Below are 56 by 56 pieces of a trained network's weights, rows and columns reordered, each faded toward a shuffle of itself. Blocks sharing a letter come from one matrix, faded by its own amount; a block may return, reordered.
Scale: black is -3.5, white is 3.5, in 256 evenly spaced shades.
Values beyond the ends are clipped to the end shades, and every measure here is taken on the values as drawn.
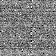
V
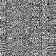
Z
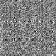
Z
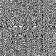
Z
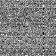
V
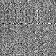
Z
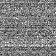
V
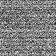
V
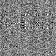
Z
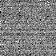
V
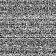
V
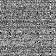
V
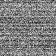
V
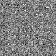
Z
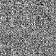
Z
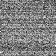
V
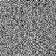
Z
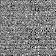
V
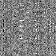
Z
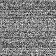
V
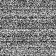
V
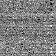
V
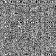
Z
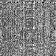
Z
